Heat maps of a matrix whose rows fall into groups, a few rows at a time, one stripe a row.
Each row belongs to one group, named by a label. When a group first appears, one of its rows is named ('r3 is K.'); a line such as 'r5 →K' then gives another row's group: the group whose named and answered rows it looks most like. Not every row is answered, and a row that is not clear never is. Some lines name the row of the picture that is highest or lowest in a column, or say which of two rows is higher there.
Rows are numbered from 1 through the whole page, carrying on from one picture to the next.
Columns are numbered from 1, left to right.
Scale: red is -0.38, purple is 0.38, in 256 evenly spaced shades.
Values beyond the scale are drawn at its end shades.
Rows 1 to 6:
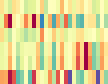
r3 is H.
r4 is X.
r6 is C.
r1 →H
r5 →X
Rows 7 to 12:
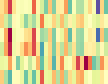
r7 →C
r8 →H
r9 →C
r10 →C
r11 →X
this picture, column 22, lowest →11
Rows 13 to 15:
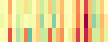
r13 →X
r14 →X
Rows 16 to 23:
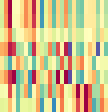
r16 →C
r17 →C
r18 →C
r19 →C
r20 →H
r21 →C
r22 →X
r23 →X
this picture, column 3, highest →20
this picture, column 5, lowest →20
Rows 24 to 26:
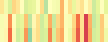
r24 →H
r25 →X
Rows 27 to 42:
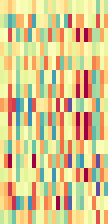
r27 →C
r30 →H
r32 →X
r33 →X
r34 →C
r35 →X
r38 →C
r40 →C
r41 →C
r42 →H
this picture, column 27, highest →40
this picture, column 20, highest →38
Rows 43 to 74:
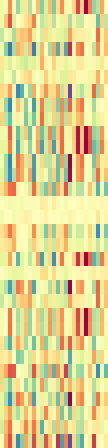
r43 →X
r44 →C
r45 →H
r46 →H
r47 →H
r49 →C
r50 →H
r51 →H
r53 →X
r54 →H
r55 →H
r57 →H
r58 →H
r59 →C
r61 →X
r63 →H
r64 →H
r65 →X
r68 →C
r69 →C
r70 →H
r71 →H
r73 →C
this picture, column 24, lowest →74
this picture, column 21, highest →74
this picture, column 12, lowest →74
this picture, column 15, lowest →74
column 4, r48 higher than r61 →Yes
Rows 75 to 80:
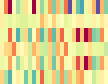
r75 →C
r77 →X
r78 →C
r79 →X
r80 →H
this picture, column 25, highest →75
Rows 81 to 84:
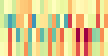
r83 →X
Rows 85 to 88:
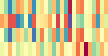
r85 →H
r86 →C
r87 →H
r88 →X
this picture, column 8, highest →86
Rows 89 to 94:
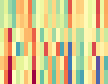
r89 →H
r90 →H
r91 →C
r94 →C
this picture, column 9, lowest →94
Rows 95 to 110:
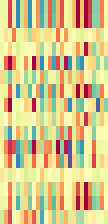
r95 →X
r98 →X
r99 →C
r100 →H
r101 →X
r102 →C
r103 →X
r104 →H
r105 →C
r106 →C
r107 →H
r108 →X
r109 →X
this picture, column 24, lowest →106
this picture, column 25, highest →102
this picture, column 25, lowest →97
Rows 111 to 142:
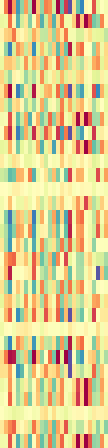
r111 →C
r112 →X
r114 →H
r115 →C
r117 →C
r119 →X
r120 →C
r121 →X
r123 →H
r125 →X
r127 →H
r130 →C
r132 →C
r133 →C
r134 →H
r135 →H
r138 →X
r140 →H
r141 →C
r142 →X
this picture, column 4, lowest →136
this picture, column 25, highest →130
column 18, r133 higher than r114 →Yes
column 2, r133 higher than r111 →Yes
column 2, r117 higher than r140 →No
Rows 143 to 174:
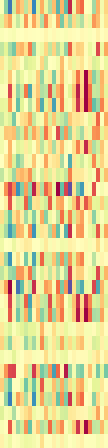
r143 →H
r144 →C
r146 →H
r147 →H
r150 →X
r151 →H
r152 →C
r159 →H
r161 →H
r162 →H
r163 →C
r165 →X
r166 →H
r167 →H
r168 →H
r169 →C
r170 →H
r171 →H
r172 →H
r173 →X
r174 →H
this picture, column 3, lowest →163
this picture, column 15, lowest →156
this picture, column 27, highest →169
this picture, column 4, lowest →169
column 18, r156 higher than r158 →Yes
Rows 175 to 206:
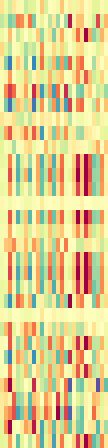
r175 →H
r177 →X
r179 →H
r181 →C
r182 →H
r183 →C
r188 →X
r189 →H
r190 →X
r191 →X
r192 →C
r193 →X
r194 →X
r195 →X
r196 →H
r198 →C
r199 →X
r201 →X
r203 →C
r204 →C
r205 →C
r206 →X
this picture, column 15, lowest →204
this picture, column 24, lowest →204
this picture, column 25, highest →202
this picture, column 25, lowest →176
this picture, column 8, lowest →176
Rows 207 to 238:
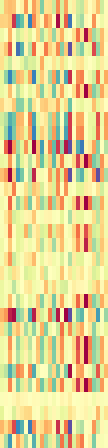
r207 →C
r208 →C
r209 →X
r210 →C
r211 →H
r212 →H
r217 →C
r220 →C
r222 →C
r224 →X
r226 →H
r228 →X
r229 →C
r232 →X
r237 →C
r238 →H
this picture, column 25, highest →219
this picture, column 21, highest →217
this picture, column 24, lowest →210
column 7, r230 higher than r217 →Yes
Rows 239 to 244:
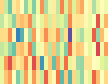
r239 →H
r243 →C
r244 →C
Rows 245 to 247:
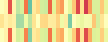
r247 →X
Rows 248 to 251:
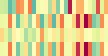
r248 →H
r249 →X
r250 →H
